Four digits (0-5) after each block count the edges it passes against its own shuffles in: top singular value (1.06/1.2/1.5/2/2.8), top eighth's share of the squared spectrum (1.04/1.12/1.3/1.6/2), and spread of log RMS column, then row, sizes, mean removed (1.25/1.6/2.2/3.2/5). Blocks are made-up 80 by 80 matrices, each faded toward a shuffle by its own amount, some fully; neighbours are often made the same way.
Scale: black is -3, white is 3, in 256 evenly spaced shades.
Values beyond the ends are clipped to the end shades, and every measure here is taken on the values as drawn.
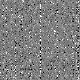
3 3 3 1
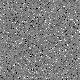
0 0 0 0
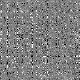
3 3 3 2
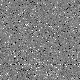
2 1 0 1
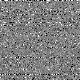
2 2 0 3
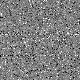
1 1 0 1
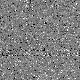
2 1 0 1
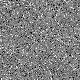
1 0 0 0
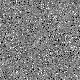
2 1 0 0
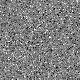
0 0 0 0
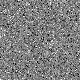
0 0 0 0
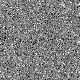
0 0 0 1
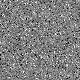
0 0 0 0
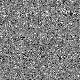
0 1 0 2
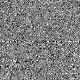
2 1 0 2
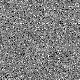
1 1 0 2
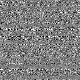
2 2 0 4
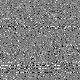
3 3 0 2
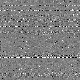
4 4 0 3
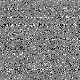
3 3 0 3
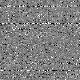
3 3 0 3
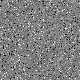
0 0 0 0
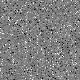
2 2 1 0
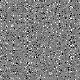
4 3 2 1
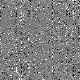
3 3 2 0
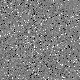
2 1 0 0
